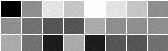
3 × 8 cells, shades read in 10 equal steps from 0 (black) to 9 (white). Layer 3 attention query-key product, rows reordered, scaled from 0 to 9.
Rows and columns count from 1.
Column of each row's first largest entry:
5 5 1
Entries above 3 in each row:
7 6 4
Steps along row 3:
down down up down up same up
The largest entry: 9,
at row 1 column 5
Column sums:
11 13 12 16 16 16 15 14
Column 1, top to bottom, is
0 5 6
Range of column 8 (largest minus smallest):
1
